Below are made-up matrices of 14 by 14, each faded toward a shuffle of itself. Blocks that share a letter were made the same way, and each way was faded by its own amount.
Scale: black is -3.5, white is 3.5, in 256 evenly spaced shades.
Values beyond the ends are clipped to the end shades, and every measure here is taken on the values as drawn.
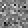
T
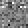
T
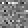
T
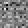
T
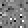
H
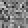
T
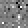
H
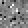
H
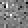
H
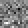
T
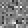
H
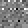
T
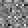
T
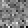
T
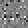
H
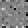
H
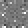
H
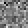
T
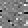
H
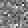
T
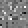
H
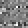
T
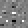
H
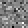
T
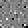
H
